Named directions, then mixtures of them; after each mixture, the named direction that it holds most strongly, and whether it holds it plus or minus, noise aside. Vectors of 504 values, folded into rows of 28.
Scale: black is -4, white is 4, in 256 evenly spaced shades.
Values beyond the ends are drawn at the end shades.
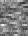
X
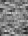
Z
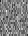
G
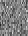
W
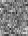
Z, minus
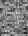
Z, plus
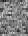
Z, plus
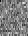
G, plus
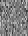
W, minus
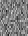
G, minus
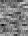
X, minus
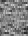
Z, plus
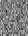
G, minus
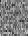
G, plus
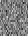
G, minus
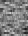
Z, plus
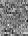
Z, minus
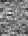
Z, plus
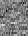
X, plus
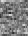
Z, minus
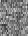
G, minus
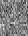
W, minus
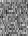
G, minus
